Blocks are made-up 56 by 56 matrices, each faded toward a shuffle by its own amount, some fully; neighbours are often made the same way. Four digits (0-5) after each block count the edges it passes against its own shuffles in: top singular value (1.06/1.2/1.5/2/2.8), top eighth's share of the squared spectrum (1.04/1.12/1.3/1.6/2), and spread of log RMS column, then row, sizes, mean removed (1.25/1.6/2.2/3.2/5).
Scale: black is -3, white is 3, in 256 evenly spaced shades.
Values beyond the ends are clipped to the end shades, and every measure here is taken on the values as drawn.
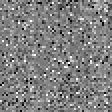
3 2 1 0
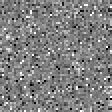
2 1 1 0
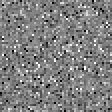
1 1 0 0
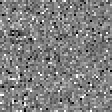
2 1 0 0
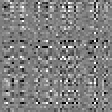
5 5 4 3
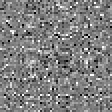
4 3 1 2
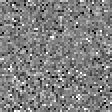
2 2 0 1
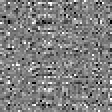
4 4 2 2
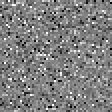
0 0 0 0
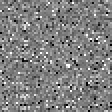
3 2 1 1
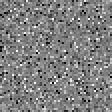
0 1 0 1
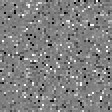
2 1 0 0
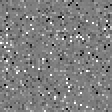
2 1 1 0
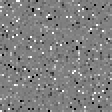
0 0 0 0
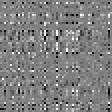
4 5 3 3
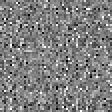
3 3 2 1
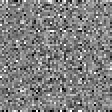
4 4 2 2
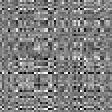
5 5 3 4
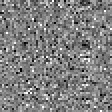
3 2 1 1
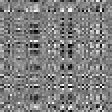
5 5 4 4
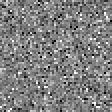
1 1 0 0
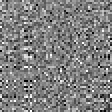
4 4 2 2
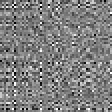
4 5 3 3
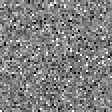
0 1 0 0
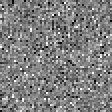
2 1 0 0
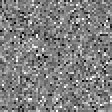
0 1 0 0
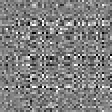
5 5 3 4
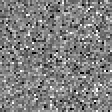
0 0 0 0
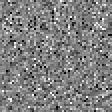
2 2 1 0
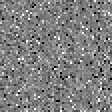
2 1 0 0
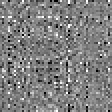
4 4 3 2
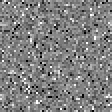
1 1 0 0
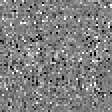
2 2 1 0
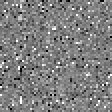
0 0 0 0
